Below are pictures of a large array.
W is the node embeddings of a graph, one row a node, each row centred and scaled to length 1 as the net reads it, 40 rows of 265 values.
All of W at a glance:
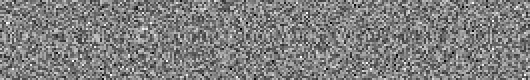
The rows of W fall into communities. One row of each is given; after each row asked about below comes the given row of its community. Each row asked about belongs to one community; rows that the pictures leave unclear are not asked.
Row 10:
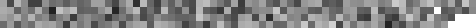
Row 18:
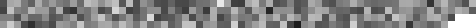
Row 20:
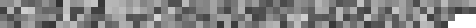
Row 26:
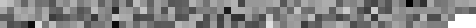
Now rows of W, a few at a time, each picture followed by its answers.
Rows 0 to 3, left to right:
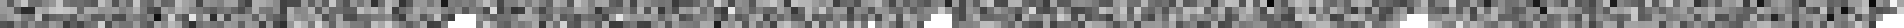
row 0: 10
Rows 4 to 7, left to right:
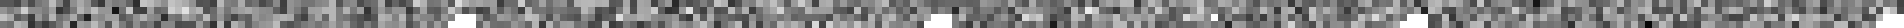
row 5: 20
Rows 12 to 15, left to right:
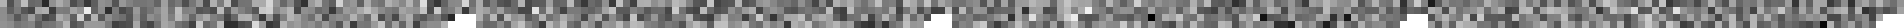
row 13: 10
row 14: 20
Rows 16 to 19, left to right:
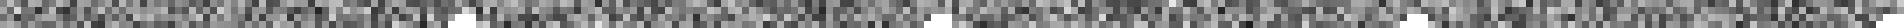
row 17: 18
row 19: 26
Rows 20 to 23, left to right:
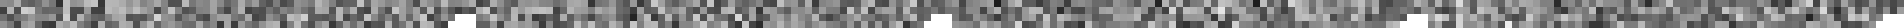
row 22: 18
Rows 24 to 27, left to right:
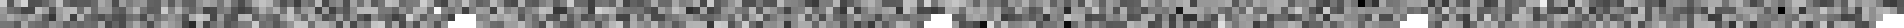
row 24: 10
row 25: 10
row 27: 18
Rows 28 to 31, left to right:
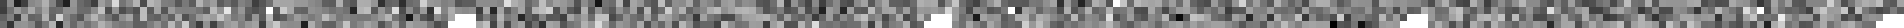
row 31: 10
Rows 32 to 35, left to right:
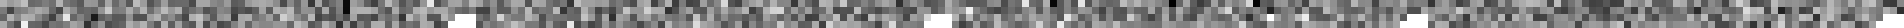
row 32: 26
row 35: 18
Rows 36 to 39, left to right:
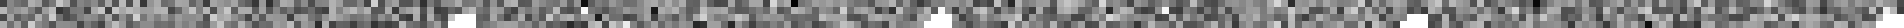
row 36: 20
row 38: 20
